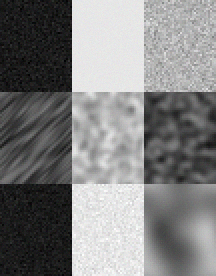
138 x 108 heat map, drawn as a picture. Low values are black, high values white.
The table splits into 3 rows of 3 panels. Panel 1,1: very low, fine-grained, faint in contrast. Panel 1,2: very high, flat. Panel 1,3: high, fine-grained. Panel 2,1: low, slanting up to the right. Panel 2,2: high, blotchy. Panel 2,3: low, blotchy. Panel 3,1: very low, fine-grained, faint in contrast. Panel 3,2: very high, fine-grained, faint in contrast. Panel 3,3: middling, smooth, strong in contrast.
